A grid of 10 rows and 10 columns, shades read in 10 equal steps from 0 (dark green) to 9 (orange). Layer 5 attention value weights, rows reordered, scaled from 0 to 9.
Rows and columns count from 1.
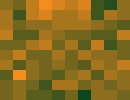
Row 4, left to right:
7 3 3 6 5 4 4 3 3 7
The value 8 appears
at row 1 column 5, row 1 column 7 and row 2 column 4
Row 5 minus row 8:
1 -5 1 3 1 1 -3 4 -4 -1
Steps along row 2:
down up up down same up down up down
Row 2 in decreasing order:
8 7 7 6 6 6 6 5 2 2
